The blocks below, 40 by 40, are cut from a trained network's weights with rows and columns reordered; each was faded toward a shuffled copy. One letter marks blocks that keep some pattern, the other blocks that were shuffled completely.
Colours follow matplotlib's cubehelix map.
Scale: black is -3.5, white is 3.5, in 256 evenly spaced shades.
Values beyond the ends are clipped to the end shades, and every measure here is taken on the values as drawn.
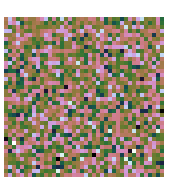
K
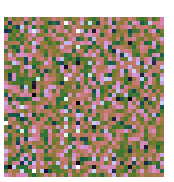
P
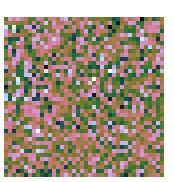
P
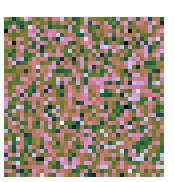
K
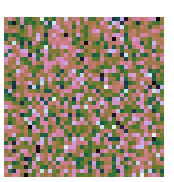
P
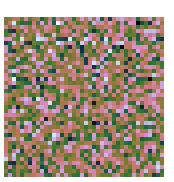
P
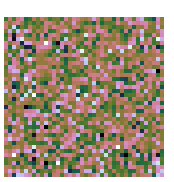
P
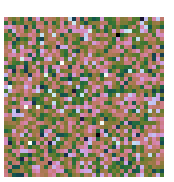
K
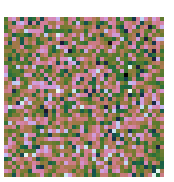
K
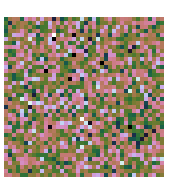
K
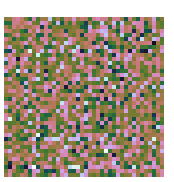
P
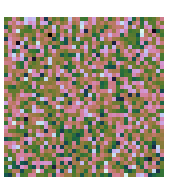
K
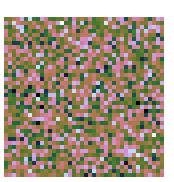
K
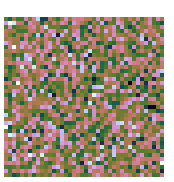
K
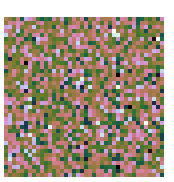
P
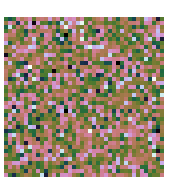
K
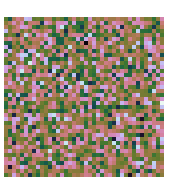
K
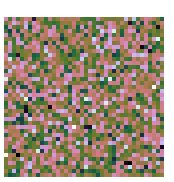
K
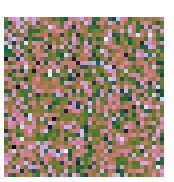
K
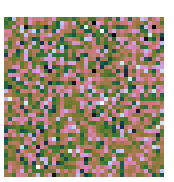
K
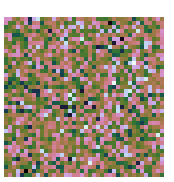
K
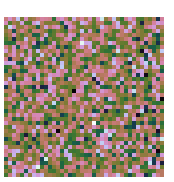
K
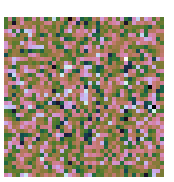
P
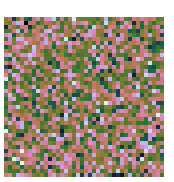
K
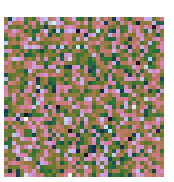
P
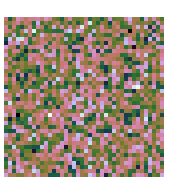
P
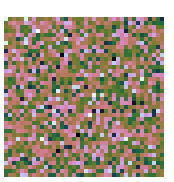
K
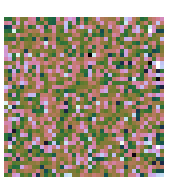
P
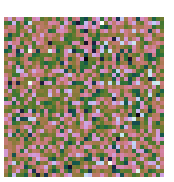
P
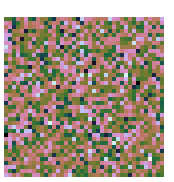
K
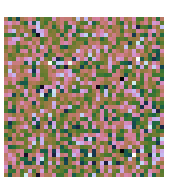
P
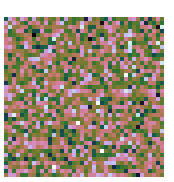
K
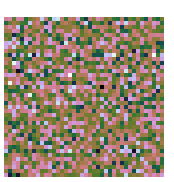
P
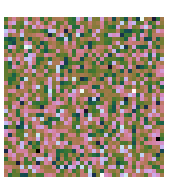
K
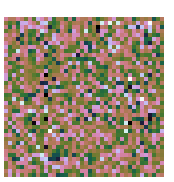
P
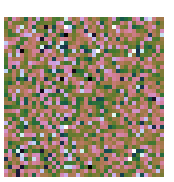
P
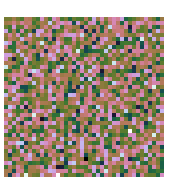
K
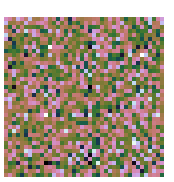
P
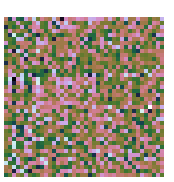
P
